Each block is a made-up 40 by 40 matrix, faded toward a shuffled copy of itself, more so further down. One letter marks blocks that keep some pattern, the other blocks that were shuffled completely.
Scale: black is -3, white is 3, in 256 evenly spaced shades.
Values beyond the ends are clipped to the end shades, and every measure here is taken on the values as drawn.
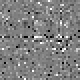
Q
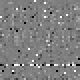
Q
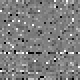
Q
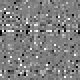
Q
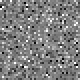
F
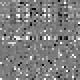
Q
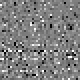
Q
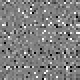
Q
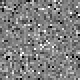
F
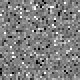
F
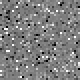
F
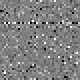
Q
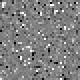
F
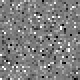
F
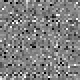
Q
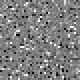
F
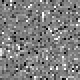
F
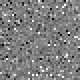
F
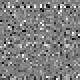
Q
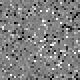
F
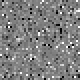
F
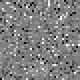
F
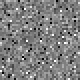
F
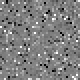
F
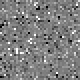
F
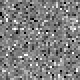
F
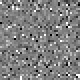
Q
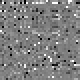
Q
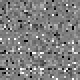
Q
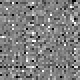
Q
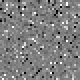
F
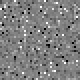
F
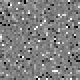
F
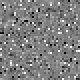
F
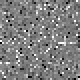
F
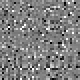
Q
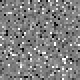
F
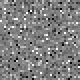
F
